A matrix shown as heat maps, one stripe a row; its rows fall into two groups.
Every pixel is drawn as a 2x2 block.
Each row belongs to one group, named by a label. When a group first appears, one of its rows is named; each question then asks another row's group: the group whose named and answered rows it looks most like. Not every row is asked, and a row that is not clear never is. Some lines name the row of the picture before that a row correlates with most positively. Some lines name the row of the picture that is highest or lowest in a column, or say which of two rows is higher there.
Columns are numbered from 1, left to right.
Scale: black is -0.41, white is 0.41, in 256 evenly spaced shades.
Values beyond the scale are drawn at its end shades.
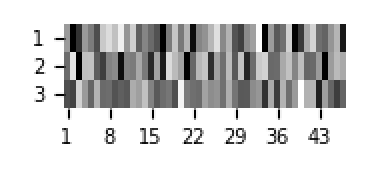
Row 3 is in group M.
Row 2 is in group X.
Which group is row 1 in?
M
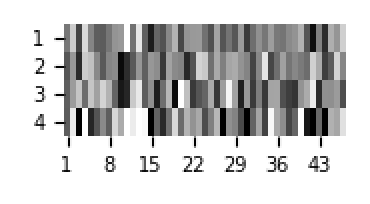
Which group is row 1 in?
X
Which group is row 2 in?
X
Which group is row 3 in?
M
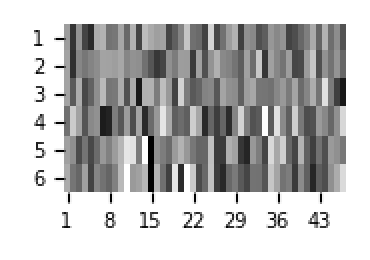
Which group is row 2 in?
M
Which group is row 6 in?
X
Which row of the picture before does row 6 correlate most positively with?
4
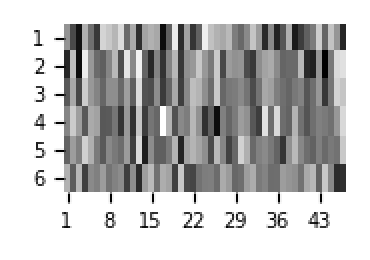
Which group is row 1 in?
M
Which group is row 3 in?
X
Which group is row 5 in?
X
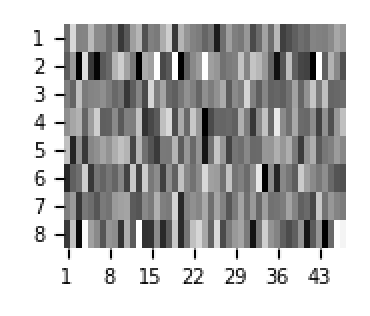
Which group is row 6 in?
M
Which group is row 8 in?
X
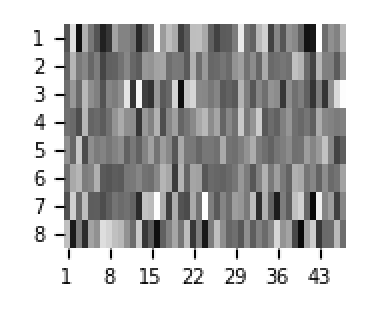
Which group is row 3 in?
X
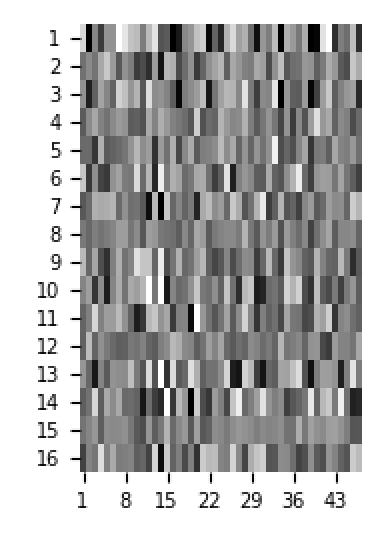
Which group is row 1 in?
M
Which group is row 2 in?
X
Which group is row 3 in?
M
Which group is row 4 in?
M
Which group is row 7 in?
X
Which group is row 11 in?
M
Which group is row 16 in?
X
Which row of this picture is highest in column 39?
14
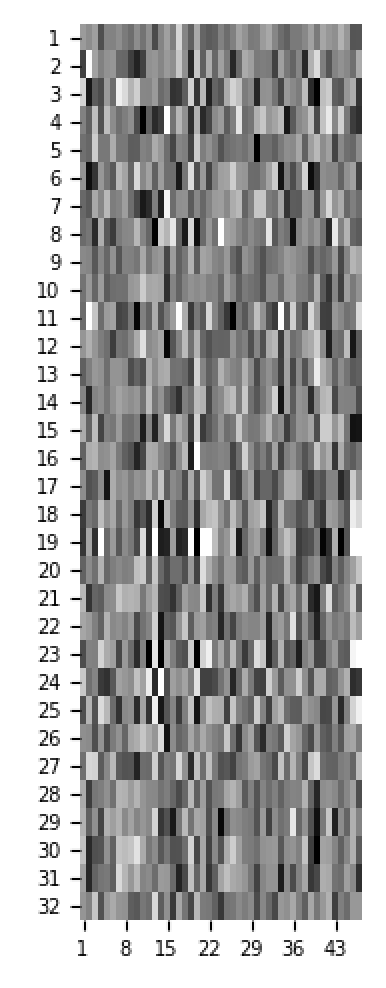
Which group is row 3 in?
M
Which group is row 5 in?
M
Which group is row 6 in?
M
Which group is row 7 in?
X
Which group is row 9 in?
X
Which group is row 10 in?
X
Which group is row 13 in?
M
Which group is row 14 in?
M
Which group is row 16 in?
M
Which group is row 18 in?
X
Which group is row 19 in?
X
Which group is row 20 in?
X
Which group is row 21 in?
M
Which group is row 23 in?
X
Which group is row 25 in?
X
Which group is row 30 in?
M
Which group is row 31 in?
M
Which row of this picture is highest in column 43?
8
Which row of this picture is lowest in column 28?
23
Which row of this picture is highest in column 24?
8
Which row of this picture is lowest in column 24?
29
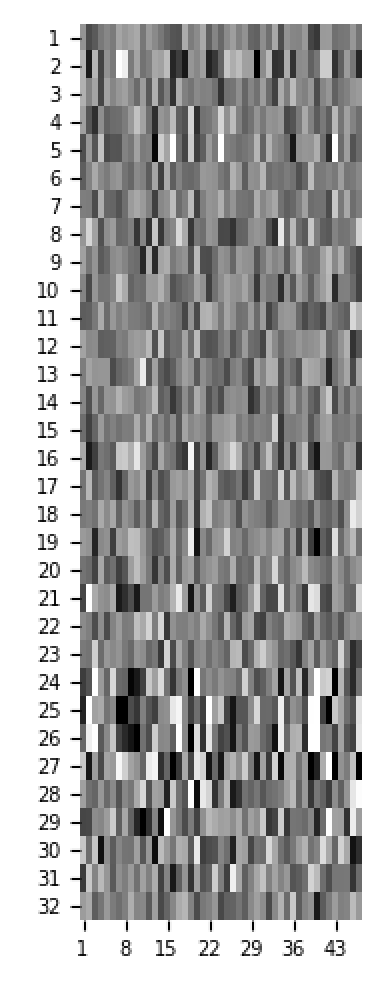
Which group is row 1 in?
M
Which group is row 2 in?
M
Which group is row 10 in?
M
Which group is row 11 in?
X
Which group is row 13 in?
X
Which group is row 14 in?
M
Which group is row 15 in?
M
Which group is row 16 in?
M
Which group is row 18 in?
X
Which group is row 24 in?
M
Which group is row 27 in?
M
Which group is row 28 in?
X
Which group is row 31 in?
X
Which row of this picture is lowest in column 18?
2
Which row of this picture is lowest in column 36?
5
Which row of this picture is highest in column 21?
28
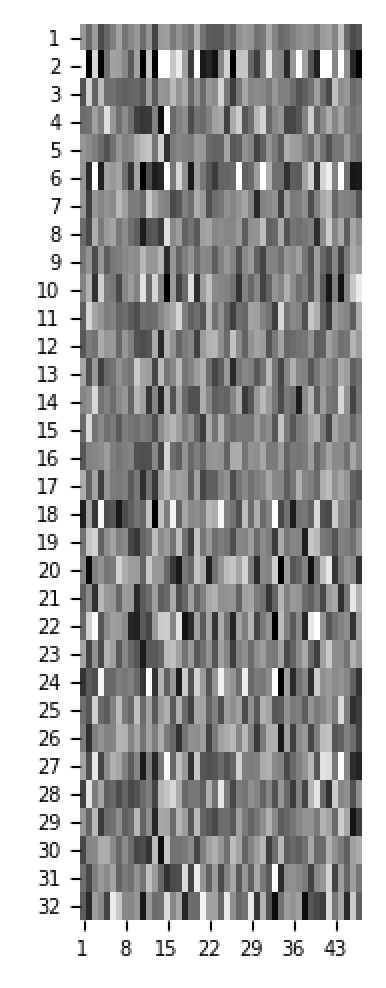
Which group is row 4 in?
X
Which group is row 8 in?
X
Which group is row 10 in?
X
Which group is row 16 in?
X
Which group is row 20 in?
M
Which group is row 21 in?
X
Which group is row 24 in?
M
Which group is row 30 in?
X
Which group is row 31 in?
M
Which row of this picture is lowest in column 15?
10
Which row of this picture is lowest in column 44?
10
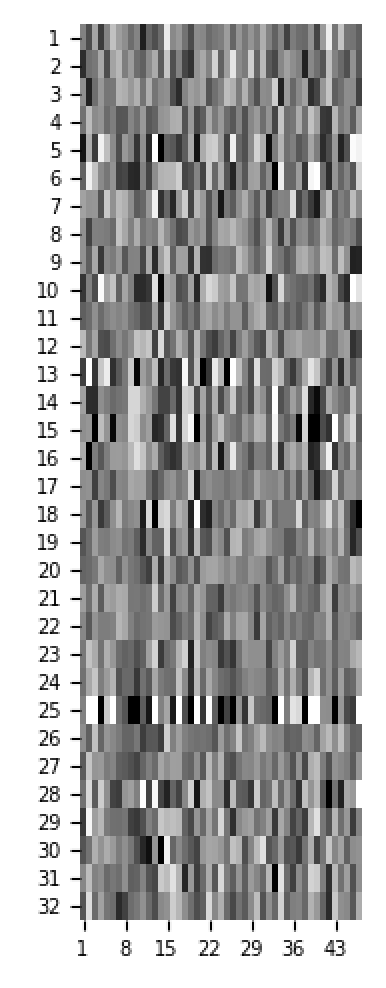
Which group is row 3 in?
M
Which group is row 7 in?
M
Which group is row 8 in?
M
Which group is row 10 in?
X
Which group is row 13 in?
X
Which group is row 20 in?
X
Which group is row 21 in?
M
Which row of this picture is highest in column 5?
13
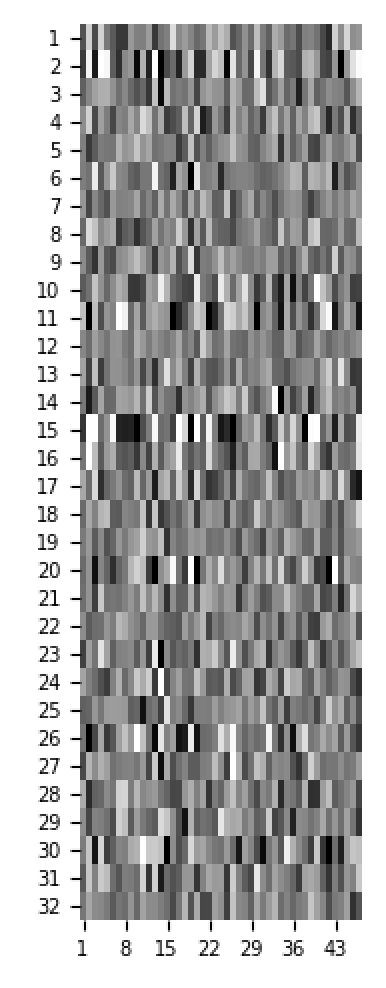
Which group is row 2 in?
X
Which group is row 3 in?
X
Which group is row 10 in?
M
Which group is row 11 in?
M
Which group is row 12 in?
X
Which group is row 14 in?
M
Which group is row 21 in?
X
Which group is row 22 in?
M
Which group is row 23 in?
X
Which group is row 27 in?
X
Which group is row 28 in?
M
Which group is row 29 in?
M
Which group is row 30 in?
X
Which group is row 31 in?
X
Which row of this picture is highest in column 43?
20
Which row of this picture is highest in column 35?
30
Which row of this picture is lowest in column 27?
30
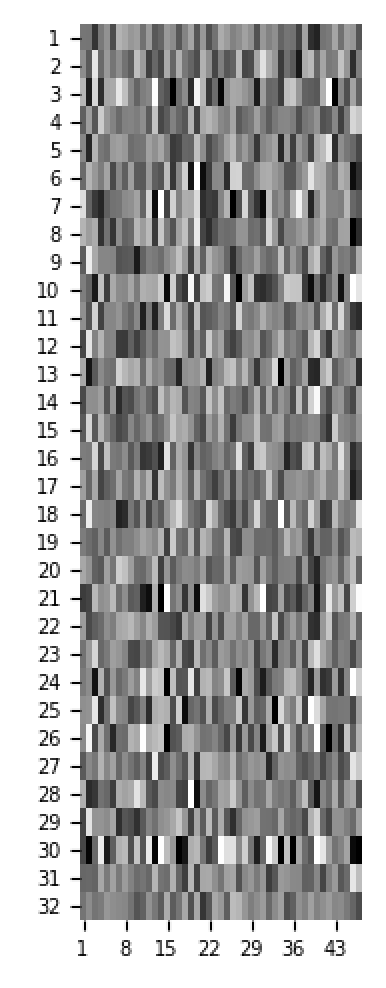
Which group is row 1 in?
M
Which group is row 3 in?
M
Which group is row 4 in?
X
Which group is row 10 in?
X
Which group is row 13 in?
M
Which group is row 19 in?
X
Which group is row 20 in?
M
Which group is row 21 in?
X
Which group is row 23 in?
M
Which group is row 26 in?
X
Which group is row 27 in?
X
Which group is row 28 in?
M
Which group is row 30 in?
M
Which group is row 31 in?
X
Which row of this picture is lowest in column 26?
7
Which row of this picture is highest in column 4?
30
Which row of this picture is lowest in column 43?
3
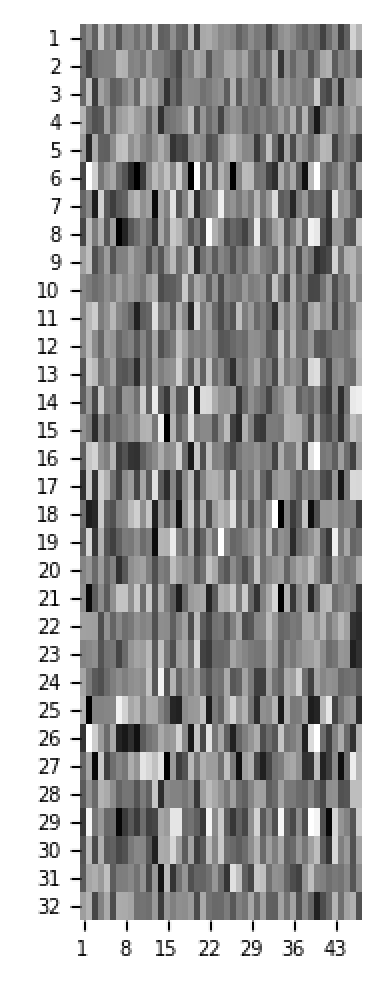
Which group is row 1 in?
X
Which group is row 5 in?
M
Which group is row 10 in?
M
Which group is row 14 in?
X
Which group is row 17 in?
X
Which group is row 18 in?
M
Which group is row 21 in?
M
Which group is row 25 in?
M
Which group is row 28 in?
X
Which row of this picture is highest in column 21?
14
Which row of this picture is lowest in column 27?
27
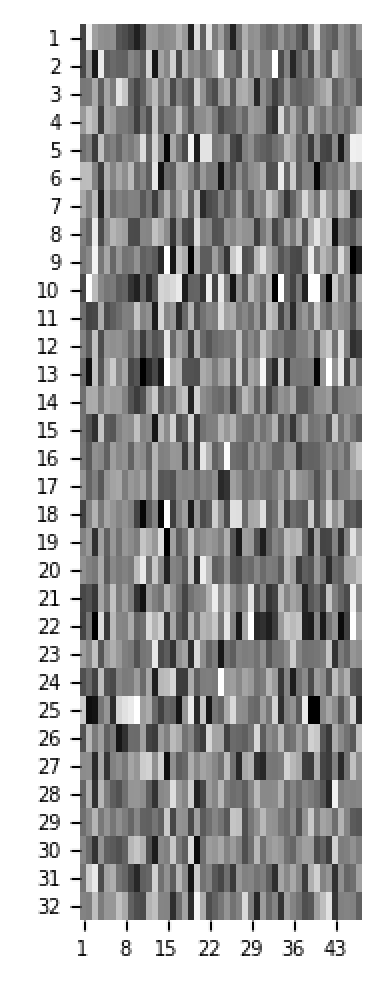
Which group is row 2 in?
M
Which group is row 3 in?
M
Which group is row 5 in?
X
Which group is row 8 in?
M
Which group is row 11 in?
M
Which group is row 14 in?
M
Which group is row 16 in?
X
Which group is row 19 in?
X
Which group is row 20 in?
X
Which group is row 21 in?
X
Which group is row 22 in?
X
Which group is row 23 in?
M
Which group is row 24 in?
M
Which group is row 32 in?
M
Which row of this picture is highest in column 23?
21
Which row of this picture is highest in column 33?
2
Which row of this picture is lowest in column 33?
10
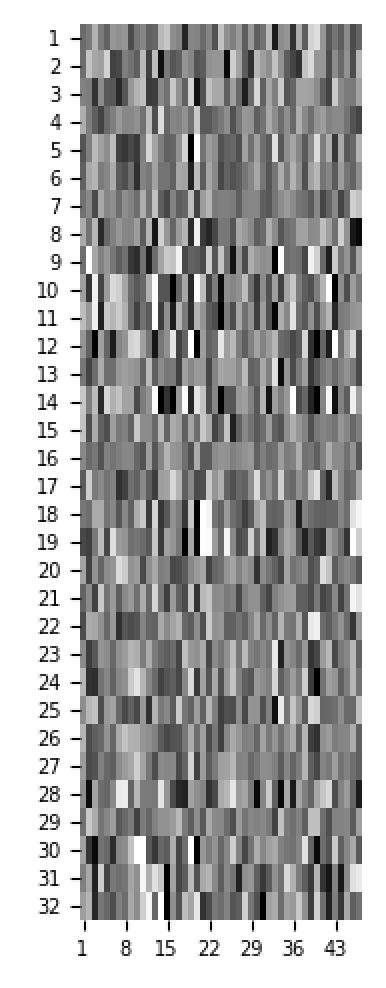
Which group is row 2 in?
X
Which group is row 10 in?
M
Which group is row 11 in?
M
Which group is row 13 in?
M
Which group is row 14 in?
M
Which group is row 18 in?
X
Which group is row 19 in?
X
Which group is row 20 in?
M
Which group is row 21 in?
X
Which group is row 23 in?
M
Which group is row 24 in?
M
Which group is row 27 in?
M
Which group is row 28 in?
M
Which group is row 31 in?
X
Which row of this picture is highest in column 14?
32
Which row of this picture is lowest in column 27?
31
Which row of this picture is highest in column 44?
8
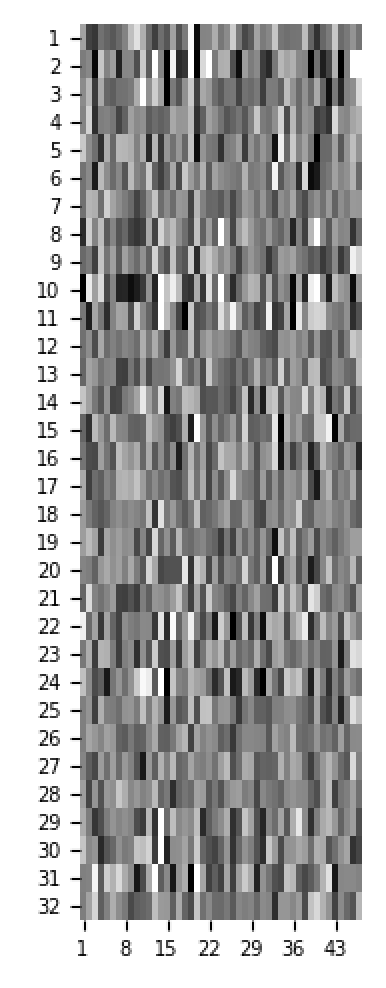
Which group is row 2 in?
X
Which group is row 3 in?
X
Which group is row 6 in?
M
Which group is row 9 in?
X
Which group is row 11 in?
M
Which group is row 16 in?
M
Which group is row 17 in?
M
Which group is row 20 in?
M
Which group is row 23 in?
X
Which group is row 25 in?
X
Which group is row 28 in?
M
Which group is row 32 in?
M
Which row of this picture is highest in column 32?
11
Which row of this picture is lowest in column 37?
6
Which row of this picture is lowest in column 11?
27
